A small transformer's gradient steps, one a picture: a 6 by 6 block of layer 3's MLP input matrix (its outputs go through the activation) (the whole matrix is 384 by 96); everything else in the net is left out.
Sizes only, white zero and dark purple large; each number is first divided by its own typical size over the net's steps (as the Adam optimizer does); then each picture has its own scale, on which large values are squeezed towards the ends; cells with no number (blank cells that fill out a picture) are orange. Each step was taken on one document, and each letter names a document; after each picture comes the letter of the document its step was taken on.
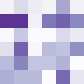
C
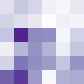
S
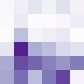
S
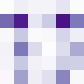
C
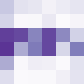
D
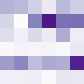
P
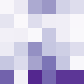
S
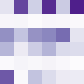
D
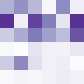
P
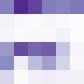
D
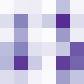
C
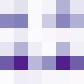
C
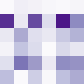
P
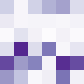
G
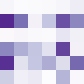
G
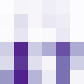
C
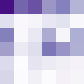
D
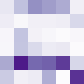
S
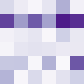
P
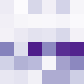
G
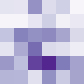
S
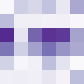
D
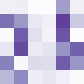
C
